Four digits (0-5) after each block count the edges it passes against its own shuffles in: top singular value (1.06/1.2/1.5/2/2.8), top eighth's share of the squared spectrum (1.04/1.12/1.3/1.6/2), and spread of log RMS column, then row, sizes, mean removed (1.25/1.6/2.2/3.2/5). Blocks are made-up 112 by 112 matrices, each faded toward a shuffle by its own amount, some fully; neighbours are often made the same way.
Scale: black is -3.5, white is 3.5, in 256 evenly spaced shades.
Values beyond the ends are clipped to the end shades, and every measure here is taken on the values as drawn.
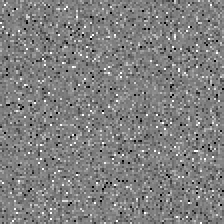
2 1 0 0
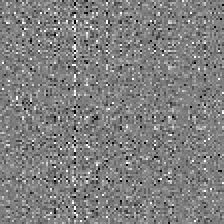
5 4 3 2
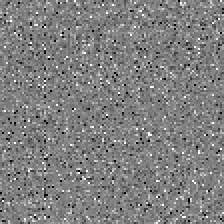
3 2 1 0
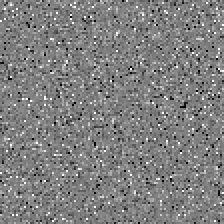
1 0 0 0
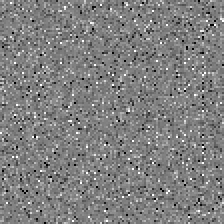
2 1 0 0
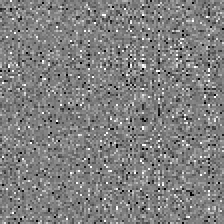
4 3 2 2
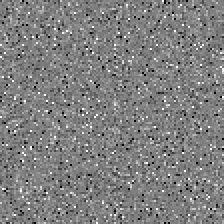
2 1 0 0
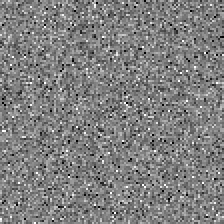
0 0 0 0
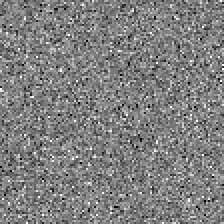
0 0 0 0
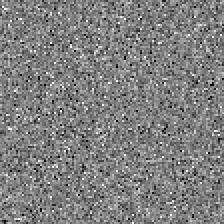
0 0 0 0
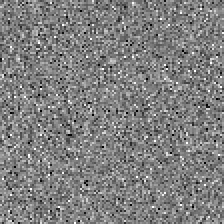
0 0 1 0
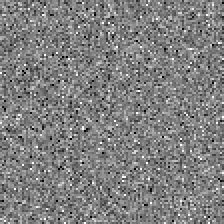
0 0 1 0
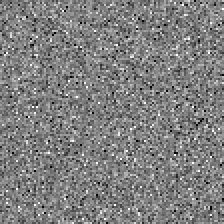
0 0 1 0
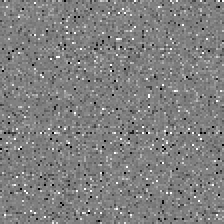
2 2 0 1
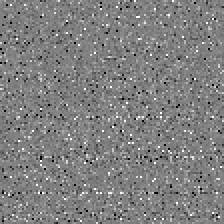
1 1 0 1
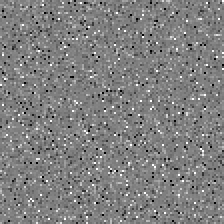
0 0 0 0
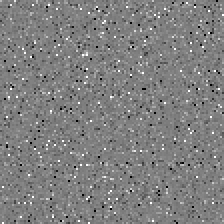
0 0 0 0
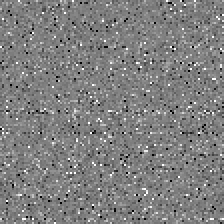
1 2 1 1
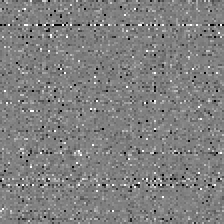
3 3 1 3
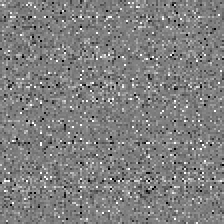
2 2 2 3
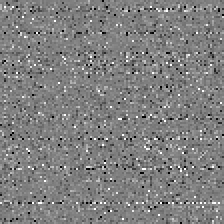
2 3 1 3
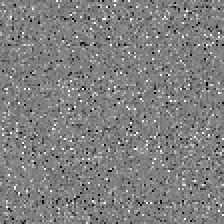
1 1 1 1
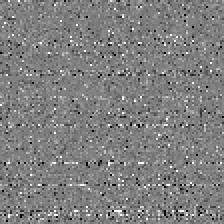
2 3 2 3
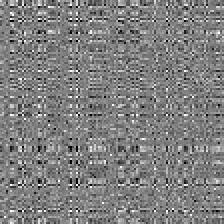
5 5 4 4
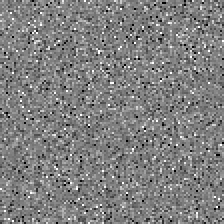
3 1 0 0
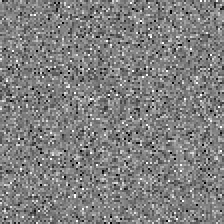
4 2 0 1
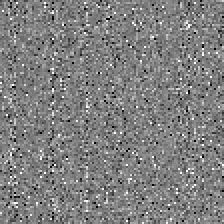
2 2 2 0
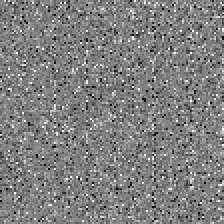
2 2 2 0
